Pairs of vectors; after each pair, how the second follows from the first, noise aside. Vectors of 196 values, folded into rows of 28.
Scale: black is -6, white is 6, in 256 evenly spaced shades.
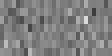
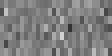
wrapped around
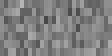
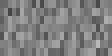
wrapped around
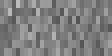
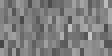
wrapped around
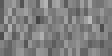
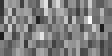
scaled up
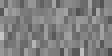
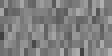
negated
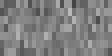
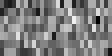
scaled up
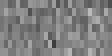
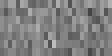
negated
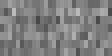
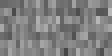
negated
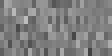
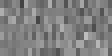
reversed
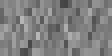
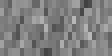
reversed
